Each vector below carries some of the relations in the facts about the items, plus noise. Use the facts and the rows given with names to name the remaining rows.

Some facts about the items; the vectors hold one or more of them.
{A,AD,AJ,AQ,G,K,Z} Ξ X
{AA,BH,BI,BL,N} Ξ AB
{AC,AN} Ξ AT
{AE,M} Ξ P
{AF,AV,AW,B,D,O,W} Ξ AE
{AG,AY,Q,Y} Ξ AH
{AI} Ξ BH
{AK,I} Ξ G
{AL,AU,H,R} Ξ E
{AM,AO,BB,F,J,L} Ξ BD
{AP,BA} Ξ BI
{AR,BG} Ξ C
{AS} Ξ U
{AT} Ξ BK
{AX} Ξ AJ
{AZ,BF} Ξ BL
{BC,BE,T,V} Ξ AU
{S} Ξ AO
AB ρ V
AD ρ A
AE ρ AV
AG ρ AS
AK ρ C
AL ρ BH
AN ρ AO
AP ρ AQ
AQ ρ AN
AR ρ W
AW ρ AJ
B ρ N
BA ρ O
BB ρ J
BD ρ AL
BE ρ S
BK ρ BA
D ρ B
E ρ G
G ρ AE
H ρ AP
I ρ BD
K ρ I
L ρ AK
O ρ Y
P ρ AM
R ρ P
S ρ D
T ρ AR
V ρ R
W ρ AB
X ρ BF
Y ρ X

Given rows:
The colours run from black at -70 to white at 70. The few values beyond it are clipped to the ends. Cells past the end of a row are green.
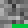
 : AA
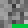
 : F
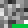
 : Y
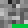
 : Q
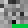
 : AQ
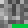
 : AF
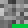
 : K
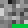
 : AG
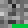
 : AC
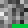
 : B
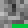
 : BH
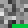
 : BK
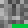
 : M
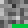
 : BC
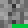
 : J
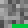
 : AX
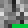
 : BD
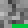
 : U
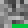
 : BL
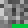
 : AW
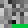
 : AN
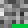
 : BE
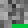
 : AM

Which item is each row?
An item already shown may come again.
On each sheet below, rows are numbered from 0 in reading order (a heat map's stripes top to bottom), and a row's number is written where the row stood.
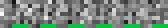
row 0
AL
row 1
W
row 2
L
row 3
AW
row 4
H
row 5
Q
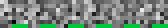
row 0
AK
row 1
BG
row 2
AB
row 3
C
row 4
BB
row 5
AR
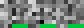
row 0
P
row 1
AK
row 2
BI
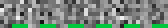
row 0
W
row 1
AP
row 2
AV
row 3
T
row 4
BA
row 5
AO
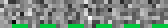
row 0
AQ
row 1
E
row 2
AO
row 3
O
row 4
Q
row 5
Q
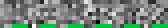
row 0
BF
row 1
X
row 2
BF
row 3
AK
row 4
S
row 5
G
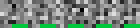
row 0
AT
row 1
AU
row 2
AE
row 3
V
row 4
R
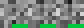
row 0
AD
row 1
K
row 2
I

